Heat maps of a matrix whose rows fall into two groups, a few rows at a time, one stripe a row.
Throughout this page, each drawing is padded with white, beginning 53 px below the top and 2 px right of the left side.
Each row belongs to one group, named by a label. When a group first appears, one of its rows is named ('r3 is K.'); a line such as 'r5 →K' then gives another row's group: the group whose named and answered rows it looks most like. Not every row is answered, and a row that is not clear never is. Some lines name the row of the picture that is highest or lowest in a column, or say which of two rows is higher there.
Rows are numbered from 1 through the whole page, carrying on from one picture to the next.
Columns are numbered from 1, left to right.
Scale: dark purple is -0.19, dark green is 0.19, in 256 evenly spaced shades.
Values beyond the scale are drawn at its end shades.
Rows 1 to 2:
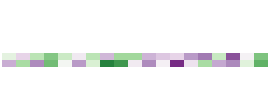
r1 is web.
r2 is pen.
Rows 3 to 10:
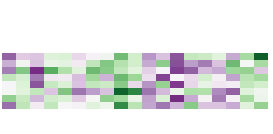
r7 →pen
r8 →web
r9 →pen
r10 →web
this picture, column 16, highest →3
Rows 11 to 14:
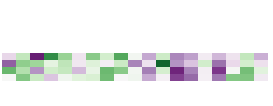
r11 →pen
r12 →pen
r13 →pen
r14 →pen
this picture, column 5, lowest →14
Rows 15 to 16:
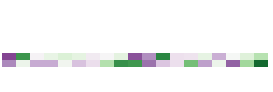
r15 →pen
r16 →web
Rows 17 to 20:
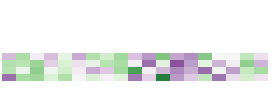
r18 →pen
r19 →web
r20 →pen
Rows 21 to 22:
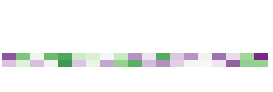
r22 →web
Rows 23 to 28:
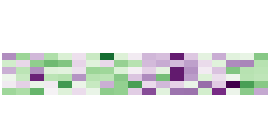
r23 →pen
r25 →pen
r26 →pen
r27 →web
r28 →pen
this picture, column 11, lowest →28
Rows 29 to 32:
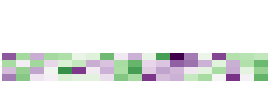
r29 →pen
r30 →web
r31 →web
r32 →web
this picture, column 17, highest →29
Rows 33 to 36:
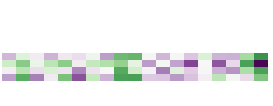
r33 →web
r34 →pen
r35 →web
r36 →web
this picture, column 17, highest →36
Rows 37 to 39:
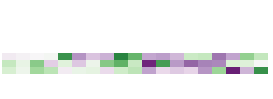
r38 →pen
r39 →web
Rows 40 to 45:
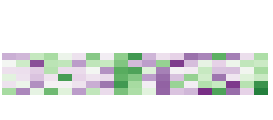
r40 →web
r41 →pen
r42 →web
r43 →web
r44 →web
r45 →web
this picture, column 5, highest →43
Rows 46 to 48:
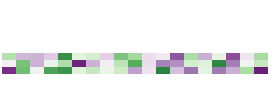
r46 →web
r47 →web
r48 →pen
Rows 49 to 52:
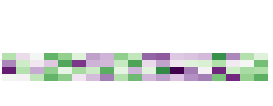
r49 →web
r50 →web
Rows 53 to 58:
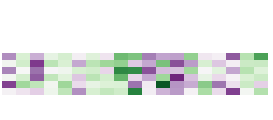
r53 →web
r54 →pen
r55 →web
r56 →pen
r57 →pen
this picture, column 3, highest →57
